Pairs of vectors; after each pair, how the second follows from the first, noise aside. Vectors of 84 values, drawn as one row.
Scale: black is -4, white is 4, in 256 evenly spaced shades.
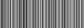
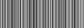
wrapped around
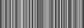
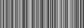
shuffled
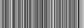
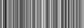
shuffled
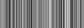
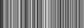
shuffled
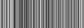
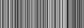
wrapped around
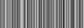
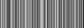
wrapped around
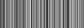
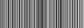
shuffled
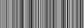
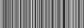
shuffled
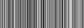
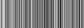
wrapped around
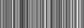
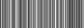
shuffled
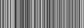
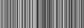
wrapped around
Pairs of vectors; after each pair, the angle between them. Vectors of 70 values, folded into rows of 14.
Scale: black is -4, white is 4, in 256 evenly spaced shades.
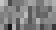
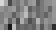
nearly parallel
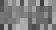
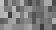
orthogonal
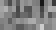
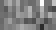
nearly opposite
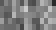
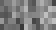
nearly parallel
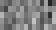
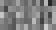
nearly parallel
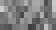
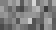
partly aligned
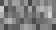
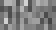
orthogonal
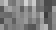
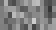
partly aligned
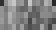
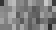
nearly parallel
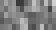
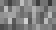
orthogonal
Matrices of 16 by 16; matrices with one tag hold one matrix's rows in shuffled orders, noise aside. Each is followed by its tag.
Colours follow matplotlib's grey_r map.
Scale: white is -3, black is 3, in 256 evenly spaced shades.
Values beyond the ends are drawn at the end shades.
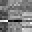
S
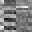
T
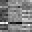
S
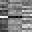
S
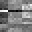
S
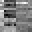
T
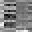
T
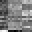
S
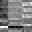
S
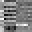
T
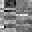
T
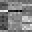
S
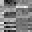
T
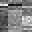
S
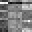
S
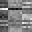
S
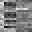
T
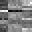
S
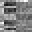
T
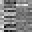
T
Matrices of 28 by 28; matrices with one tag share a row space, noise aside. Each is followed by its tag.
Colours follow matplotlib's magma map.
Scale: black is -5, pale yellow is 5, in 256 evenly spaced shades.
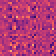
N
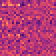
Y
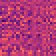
Y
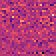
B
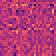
N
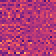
Y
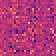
N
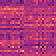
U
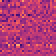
Y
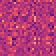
N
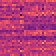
U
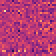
B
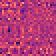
Y
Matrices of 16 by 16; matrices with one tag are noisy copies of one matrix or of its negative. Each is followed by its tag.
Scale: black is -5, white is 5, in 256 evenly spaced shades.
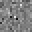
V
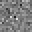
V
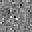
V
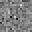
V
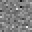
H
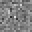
V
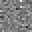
H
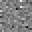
H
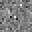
V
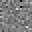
H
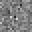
V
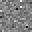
H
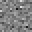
H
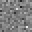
H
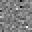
H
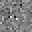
V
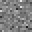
H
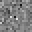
V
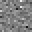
H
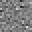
H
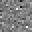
H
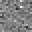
H
